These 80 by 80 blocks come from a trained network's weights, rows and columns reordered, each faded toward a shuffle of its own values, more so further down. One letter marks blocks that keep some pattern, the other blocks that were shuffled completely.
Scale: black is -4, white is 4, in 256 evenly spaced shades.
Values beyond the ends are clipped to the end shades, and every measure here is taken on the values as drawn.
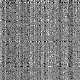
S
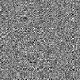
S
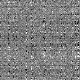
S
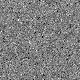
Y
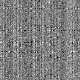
S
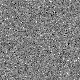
Y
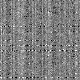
S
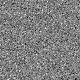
Y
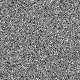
Y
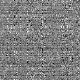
S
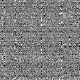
S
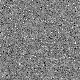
Y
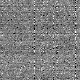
S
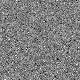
Y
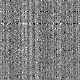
S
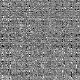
S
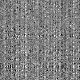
S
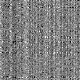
S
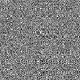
S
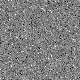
Y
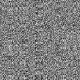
S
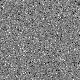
Y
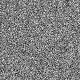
Y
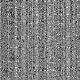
S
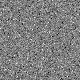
Y
